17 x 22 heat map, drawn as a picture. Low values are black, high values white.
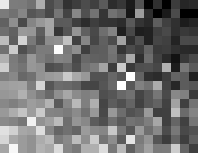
The halves do not mirror each other. The texture is fine-grained noise. The top right is the ninth with the lowest average. Values rise toward the bottom left. The ninth with the highest average is the bottom left.
